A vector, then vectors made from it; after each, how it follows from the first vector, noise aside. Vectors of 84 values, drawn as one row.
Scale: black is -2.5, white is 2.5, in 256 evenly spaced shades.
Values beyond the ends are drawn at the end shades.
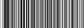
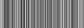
shrunk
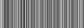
shrunk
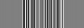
partly zeroed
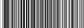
copied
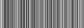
shrunk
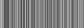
shrunk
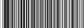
copied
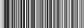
copied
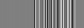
partly zeroed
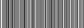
partly zeroed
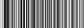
copied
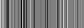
partly zeroed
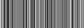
partly zeroed
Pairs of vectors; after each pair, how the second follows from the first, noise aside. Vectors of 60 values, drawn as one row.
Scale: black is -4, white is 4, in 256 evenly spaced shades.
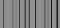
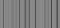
shrunk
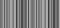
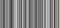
sign-scrambled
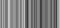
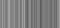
shrunk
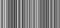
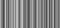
sign-scrambled
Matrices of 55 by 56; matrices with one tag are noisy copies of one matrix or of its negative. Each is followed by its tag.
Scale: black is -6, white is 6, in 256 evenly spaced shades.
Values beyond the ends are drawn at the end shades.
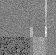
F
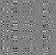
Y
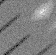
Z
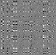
Y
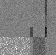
F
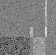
F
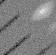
Z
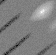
Z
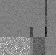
F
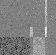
F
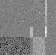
F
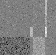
F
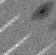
Z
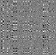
Y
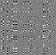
Y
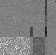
F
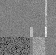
F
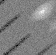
Z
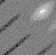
Z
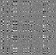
Y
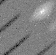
Z
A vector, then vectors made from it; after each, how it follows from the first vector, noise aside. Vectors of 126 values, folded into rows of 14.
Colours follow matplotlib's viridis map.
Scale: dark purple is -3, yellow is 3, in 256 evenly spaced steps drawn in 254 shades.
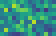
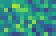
copied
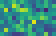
copied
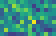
copied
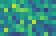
copied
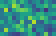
copied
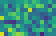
wrapped around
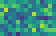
wrapped around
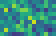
copied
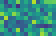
wrapped around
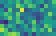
wrapped around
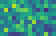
copied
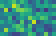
copied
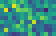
copied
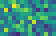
copied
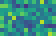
wrapped around
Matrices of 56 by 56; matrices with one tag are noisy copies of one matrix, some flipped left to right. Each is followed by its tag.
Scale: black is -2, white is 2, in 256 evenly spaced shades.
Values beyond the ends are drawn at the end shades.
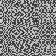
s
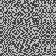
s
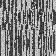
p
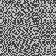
s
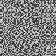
s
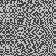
s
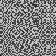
s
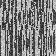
p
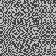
s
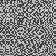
s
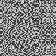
s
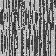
p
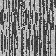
p
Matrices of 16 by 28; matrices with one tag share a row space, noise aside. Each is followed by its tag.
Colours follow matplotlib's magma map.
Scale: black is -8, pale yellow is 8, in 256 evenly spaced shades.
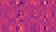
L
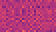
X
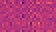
X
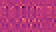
X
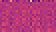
X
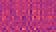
X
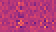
L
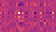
L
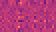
L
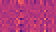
L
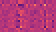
L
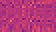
X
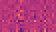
L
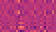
L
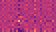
L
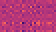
X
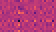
L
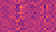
L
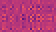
X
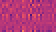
X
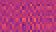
X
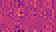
L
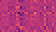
L
